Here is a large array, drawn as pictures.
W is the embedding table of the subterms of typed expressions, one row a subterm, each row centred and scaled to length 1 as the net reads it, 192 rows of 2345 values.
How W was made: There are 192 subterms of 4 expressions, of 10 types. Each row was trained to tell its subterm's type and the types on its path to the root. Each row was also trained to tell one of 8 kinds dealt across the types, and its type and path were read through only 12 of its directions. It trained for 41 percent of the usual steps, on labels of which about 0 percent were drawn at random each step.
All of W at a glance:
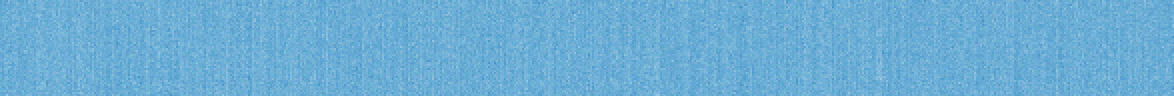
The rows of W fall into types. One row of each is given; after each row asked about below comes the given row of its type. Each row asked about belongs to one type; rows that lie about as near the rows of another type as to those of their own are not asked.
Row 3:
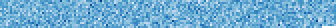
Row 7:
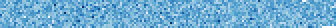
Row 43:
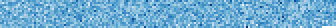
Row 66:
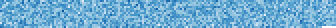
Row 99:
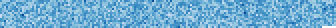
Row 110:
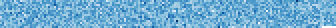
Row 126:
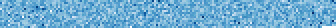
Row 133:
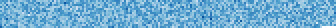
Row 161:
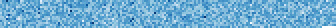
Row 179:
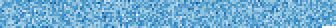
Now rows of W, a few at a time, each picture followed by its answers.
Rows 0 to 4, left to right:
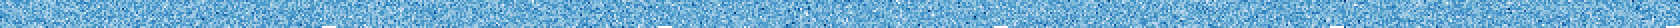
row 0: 133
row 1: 7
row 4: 126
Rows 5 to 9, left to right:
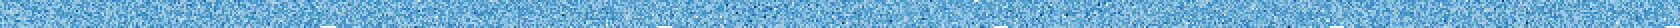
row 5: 133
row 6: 7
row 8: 133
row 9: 133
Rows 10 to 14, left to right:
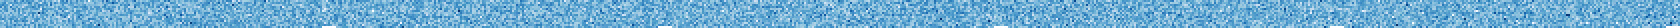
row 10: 43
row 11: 161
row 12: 3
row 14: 7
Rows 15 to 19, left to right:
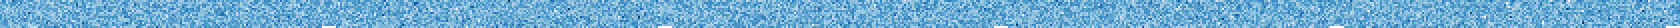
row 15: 43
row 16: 179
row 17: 161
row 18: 133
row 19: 3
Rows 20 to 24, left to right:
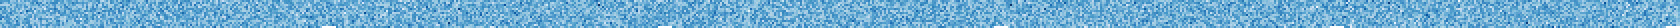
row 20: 7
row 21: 43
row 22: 99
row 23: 7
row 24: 66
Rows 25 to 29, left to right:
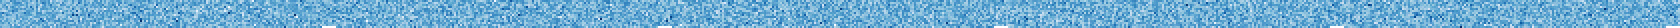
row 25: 99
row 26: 7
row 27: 179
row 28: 43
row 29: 99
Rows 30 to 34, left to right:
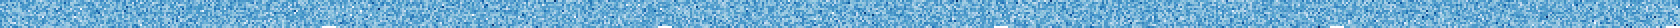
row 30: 133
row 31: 161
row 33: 3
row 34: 66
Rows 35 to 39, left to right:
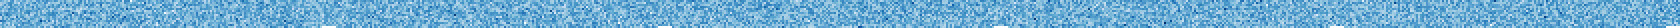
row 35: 99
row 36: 7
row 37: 133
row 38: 99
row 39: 43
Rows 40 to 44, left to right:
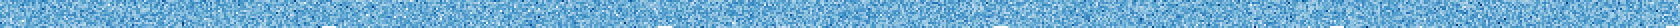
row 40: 179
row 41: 126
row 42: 133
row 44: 179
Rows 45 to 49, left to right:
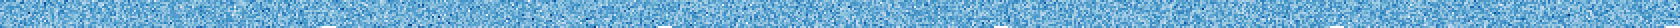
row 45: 66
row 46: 7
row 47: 3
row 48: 161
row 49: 99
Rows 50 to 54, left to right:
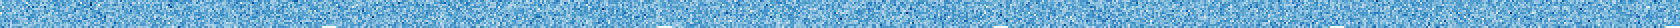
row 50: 133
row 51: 3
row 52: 3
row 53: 7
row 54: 7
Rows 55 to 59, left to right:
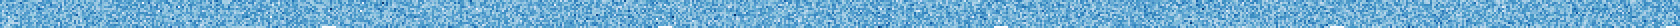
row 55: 99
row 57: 43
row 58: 66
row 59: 161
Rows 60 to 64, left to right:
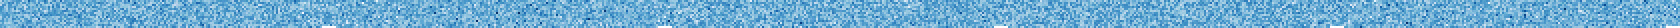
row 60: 179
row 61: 7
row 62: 110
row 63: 99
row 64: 99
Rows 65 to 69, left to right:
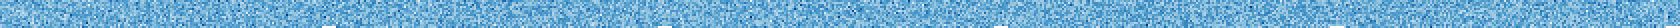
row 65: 43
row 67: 66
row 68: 99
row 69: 99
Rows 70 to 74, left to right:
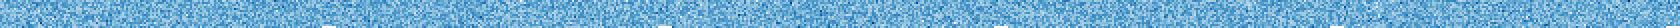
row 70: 110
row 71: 110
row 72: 99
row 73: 43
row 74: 161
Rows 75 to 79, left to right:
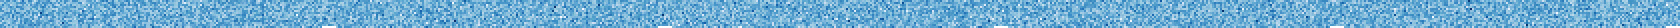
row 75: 110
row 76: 7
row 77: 3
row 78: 161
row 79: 7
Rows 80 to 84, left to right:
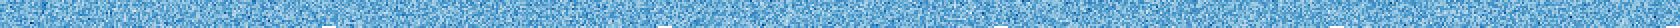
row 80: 126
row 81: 43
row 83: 133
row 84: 43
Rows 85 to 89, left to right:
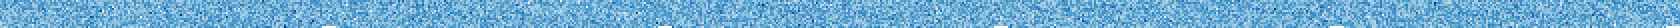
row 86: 161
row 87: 66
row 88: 133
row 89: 126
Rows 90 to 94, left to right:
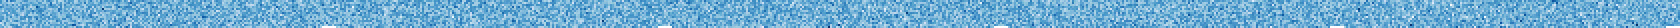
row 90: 99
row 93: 126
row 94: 126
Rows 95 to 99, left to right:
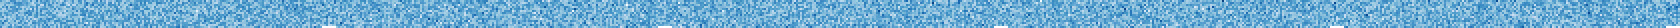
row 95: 99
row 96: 161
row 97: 43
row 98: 110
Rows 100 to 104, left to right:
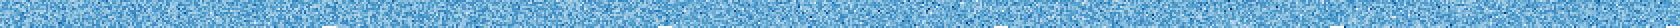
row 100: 3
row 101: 99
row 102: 43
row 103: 179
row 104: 179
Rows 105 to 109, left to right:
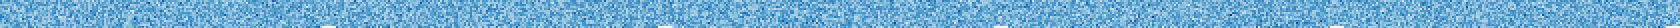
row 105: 3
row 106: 3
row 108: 110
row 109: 133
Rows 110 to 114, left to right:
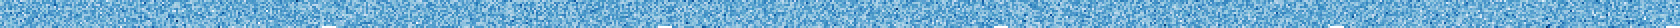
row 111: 3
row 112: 133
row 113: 133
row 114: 110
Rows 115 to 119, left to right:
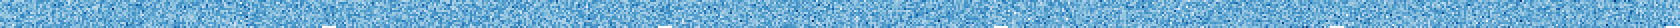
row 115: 99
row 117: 3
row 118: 99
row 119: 7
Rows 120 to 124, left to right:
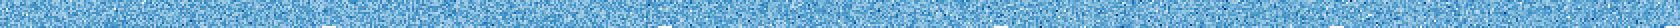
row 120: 126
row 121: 43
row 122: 66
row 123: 3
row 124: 7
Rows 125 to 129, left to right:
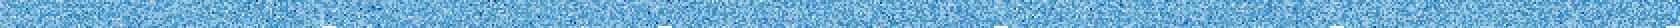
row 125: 110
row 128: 99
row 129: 133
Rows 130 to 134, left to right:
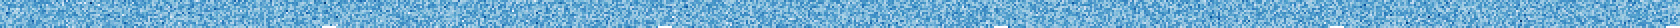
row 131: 161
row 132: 99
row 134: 179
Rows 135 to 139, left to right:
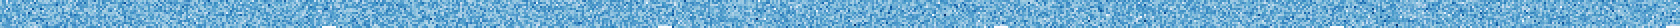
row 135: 161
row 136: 110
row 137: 126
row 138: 66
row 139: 126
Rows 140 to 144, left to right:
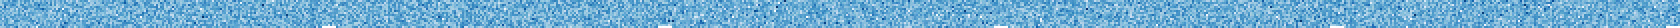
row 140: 43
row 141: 179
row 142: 66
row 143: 179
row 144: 126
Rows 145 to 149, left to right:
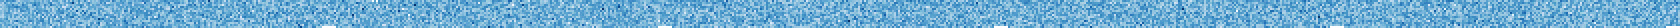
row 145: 66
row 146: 110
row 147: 179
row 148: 179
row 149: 161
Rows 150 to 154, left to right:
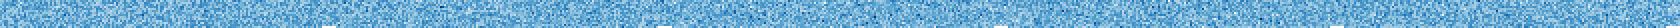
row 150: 43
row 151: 99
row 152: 179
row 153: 179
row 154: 179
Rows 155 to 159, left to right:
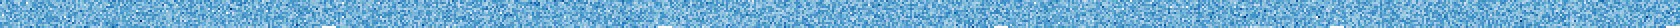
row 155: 126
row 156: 99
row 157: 43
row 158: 126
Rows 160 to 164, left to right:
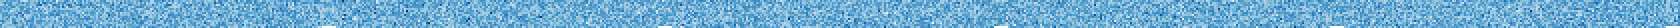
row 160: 110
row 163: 7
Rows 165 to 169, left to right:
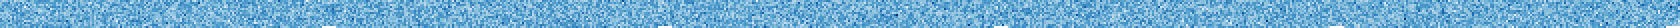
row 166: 43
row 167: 43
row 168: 161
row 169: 161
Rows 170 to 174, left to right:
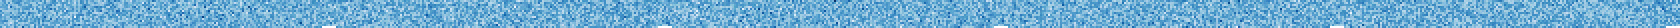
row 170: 43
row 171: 133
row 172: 133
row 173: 133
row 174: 43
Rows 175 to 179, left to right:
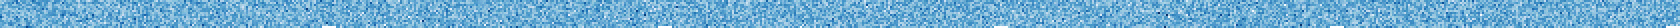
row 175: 179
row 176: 126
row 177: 110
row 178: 43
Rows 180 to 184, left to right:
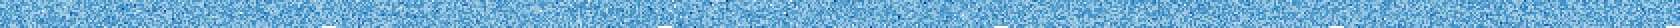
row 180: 126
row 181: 161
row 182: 7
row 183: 7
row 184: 99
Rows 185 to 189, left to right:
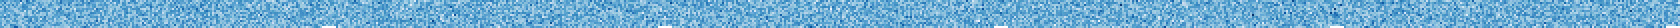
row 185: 133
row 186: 126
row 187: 43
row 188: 179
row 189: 179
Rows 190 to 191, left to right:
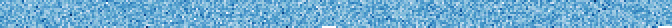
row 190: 66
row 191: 126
